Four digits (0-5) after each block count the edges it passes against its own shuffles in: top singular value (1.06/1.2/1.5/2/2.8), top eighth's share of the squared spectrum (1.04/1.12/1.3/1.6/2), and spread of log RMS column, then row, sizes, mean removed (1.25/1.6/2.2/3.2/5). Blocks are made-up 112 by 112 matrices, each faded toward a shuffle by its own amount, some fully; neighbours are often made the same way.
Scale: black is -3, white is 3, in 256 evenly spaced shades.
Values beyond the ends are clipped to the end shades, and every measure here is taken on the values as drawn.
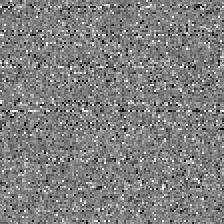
2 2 0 3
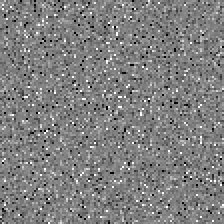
0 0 0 0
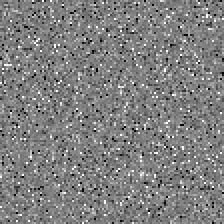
0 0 0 0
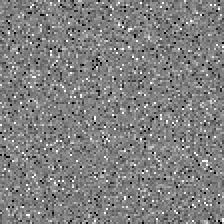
0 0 0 0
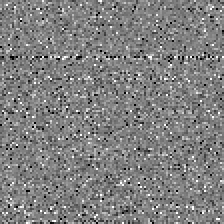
2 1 0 2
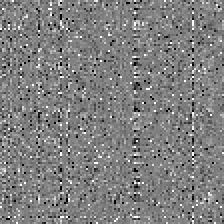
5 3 3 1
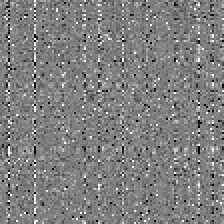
5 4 3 2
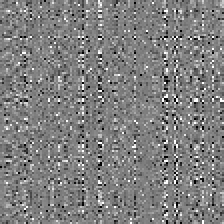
5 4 4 3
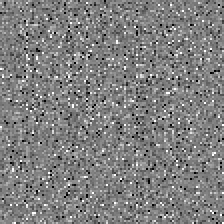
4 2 1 1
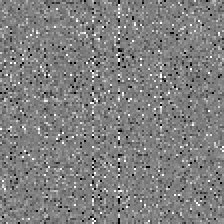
4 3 2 1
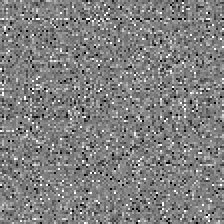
4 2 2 2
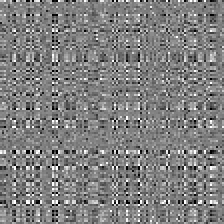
5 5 4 4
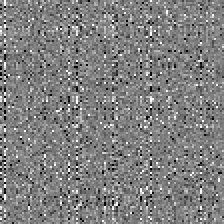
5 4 3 2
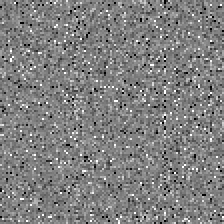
1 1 1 0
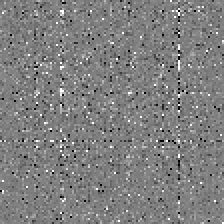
3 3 2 2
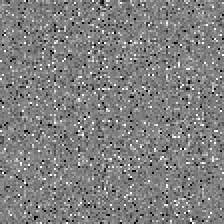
1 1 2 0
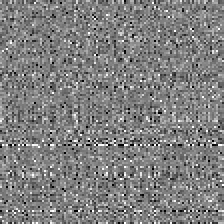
5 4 3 3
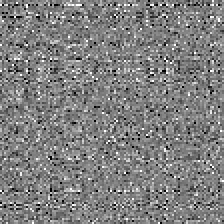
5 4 2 3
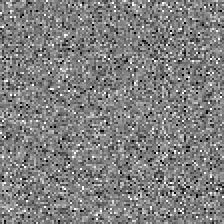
3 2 1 1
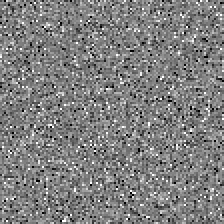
3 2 0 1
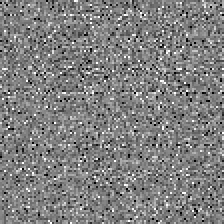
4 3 1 2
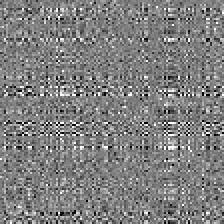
5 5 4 4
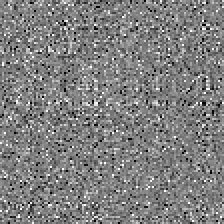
4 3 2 2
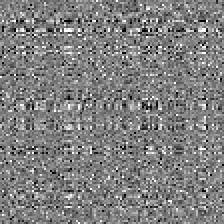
5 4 3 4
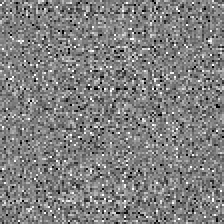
4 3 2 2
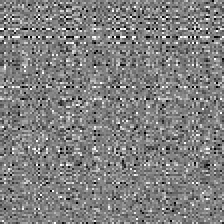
5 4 3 4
